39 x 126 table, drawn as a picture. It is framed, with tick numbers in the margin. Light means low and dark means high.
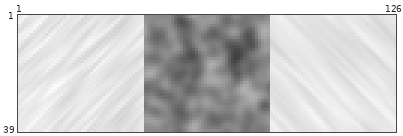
The table splits into one row of 3 panels. Panel 1,1: very low, slanting up to the right, faint in contrast. Panel 1,2: middling, blotchy. Panel 1,3: very low, slanting down to the right, faint in contrast.
